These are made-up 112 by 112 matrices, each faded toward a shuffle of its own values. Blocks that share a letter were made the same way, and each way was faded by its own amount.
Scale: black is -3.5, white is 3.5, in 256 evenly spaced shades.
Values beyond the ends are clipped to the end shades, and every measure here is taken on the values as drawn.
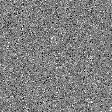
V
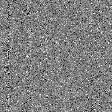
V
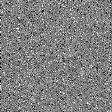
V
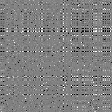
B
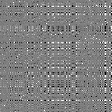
B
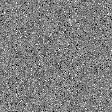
V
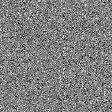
V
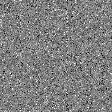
V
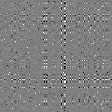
B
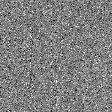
V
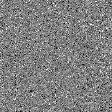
V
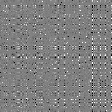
B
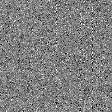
V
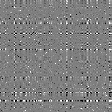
B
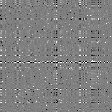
B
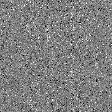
V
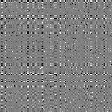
B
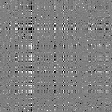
B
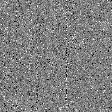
V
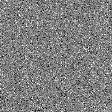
V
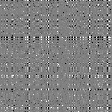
B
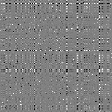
B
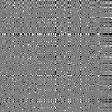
B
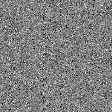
V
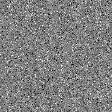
V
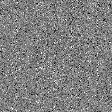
V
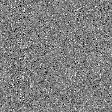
V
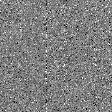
V
